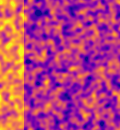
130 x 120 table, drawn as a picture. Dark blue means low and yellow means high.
No regular stripes run through it. The left part is higher, up to a seam about 20% of the way across. There are no lone odd cells.
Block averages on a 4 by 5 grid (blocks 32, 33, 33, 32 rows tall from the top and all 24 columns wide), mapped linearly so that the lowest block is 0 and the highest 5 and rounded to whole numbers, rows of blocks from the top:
5 0 1 1 1
5 1 1 1 1
5 1 0 1 1
5 1 0 1 1
